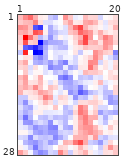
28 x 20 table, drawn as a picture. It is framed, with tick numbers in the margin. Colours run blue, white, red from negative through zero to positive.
The halves do not mirror each other. The top left is the roughest part. An odd patch, rougher than its surroundings, sits in the top left. On average the colour sits 50% of the way up the scale.
